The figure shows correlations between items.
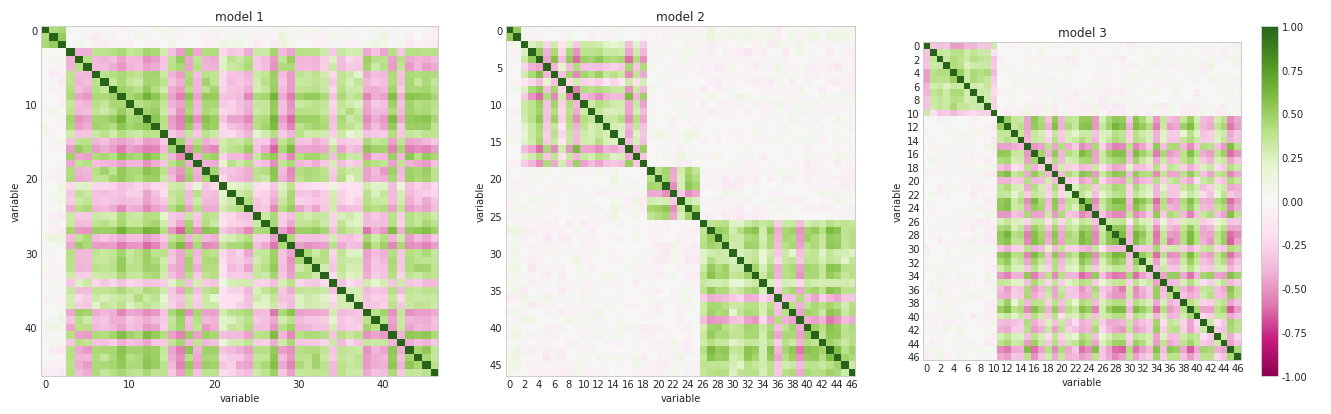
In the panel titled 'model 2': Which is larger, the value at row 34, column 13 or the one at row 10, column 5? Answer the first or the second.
the first
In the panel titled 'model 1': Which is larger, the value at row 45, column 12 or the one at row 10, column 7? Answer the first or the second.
the first
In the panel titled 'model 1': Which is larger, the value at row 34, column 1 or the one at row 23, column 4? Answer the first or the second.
the second
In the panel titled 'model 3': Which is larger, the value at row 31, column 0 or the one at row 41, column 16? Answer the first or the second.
the first
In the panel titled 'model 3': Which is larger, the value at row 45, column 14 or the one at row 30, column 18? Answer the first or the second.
the second
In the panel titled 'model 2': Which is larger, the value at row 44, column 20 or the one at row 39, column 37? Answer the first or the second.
the first
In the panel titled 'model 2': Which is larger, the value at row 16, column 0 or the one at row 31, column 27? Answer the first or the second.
the second
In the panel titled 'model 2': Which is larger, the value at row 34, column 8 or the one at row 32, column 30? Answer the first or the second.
the second
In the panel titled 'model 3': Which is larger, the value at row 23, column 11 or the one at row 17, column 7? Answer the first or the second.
the first
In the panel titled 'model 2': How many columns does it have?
47
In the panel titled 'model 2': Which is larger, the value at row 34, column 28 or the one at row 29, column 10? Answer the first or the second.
the first
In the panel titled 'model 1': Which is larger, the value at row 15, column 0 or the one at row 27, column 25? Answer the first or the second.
the second
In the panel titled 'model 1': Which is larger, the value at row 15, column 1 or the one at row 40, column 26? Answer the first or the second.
the first
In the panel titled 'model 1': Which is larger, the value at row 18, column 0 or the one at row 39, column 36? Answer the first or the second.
the first
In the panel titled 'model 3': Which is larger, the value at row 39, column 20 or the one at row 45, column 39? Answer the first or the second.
the first
